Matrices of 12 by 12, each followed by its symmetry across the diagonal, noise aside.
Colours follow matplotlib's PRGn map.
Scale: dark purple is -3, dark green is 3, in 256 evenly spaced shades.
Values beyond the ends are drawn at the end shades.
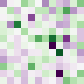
neither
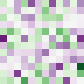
neither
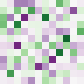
antisymmetric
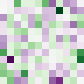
antisymmetric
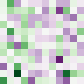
neither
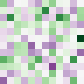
neither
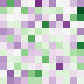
neither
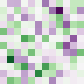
antisymmetric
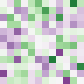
antisymmetric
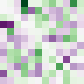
antisymmetric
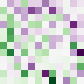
antisymmetric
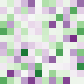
antisymmetric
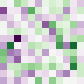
neither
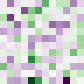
neither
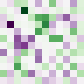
antisymmetric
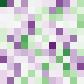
neither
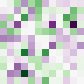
antisymmetric
